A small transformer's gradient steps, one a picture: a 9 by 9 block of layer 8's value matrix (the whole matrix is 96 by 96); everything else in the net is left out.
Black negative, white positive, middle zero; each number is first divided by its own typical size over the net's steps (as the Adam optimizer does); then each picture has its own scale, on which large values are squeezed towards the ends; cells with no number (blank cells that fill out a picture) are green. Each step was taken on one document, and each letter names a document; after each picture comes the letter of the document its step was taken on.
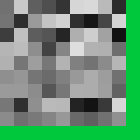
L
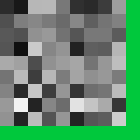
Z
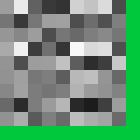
L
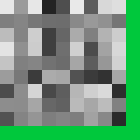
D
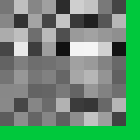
L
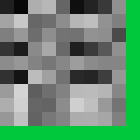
Z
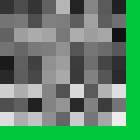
D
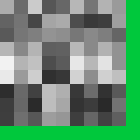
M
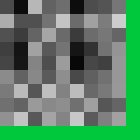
Z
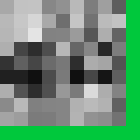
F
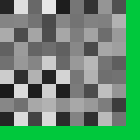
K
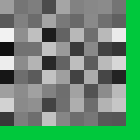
D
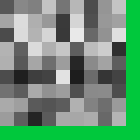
F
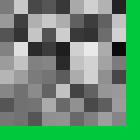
L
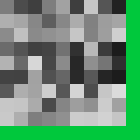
F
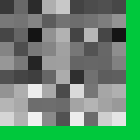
D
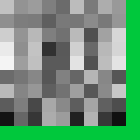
D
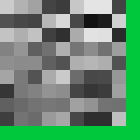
M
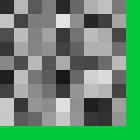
L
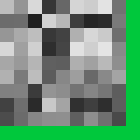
M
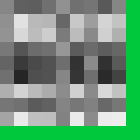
F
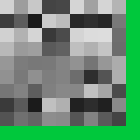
M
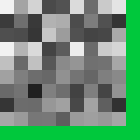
D
